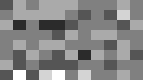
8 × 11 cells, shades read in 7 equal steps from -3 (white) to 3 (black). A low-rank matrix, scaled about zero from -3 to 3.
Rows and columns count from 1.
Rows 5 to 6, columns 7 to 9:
0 0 1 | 2 -1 0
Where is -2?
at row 2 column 10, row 8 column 4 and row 8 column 7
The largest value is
2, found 4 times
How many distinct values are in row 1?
3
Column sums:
0 -2 -1 -2 -1 -1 1 -2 2 -5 0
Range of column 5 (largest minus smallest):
5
